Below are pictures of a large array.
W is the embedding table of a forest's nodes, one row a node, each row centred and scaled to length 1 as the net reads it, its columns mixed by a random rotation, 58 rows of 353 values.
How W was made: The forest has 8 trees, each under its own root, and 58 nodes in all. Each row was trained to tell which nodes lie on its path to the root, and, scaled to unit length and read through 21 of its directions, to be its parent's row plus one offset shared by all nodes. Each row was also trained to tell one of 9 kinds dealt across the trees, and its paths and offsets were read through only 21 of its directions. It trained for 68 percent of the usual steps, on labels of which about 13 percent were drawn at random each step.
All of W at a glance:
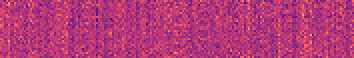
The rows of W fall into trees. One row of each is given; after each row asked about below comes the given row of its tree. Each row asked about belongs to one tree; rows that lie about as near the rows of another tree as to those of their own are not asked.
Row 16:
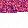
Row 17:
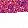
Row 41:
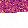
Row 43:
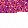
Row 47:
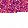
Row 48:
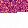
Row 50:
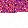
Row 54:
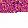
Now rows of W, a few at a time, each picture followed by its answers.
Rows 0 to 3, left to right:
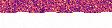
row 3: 43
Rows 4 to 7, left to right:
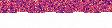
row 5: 47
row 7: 50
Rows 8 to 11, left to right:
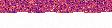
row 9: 54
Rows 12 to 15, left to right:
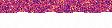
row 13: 16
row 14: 54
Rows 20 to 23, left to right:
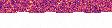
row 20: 43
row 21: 54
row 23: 16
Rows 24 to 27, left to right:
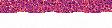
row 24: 43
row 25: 43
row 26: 54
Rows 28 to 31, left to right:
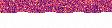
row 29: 47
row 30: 50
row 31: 54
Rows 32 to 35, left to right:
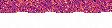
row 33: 47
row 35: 41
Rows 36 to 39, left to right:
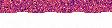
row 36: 17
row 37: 48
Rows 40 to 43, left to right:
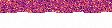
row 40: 43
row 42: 41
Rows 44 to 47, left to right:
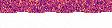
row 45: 47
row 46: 54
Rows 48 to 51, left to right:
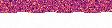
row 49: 43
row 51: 43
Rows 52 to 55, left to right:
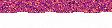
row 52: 50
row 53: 47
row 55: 41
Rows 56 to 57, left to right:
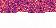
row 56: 54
